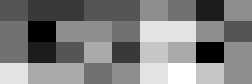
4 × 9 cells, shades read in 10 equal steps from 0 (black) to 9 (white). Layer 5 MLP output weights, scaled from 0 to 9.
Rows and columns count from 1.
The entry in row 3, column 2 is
1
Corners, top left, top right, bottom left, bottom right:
3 5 8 5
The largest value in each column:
8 6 6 6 5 8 9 7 5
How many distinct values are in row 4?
6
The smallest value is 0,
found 2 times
